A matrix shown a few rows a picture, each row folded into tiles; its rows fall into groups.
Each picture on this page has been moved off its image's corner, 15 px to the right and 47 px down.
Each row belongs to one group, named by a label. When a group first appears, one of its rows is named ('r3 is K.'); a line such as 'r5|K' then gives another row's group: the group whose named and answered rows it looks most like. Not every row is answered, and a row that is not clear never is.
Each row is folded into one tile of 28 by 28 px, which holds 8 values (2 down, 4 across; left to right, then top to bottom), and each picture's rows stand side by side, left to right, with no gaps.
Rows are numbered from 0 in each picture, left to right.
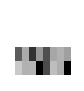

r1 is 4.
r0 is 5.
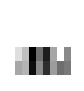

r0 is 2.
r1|4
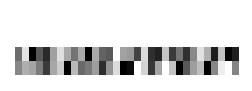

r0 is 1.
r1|4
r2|1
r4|4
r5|5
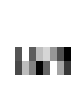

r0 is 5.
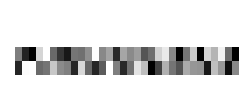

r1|2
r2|4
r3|5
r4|5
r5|2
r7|2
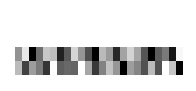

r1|2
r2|2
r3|5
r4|2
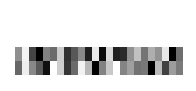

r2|5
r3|1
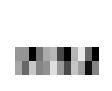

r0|1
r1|2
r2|2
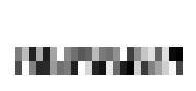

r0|5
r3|4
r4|4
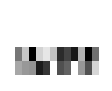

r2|1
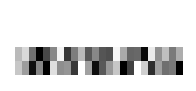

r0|2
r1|4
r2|5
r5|5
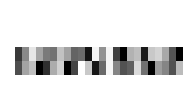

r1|4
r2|5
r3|2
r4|5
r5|2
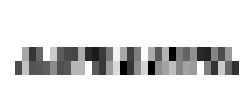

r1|2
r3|4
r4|4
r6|1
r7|4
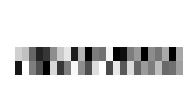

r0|2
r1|4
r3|1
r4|1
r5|1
